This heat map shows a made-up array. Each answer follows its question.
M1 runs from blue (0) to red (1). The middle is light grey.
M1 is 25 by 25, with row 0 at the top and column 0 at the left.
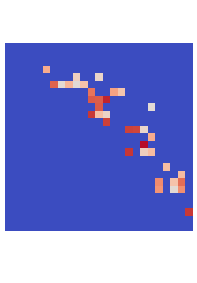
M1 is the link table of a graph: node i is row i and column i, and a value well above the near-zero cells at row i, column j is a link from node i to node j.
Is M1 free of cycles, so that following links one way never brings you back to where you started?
yes
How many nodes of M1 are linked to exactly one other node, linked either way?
4
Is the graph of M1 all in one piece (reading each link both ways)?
no
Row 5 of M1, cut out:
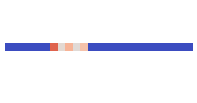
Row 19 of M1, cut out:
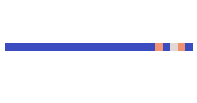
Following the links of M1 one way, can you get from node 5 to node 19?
yes
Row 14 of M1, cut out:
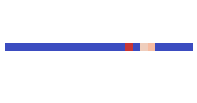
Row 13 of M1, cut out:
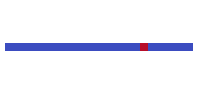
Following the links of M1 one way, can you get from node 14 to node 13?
no
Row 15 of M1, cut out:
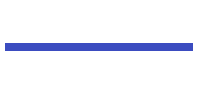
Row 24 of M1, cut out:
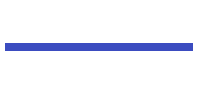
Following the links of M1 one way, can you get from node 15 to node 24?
no
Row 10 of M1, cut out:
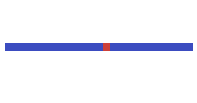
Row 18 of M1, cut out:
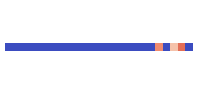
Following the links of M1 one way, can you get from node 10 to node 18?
yes
